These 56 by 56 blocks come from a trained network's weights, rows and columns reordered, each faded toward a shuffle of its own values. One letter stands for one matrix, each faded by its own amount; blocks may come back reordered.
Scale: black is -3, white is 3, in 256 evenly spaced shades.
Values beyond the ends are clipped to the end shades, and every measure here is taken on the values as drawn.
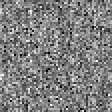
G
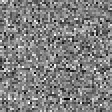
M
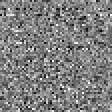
M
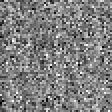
G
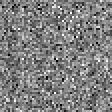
G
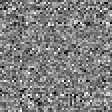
M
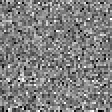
M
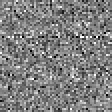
M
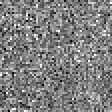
G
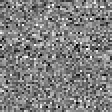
M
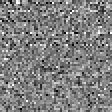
M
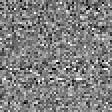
M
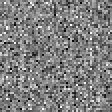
G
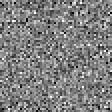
M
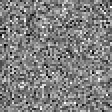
G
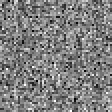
G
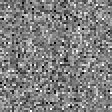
G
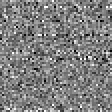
M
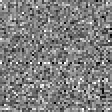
M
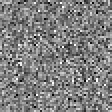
M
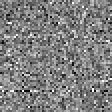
M
